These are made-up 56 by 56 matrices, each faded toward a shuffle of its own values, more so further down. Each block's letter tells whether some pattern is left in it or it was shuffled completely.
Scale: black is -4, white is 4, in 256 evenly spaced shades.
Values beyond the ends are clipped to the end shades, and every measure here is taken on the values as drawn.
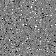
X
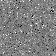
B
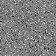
X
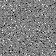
B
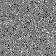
B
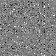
X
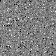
X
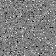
X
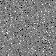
B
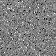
X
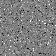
B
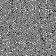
X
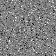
X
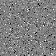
X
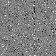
X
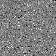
X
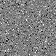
B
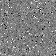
B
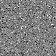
B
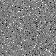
X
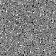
X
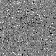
X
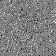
X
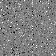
X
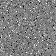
B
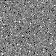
B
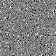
X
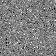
B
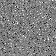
B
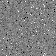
B
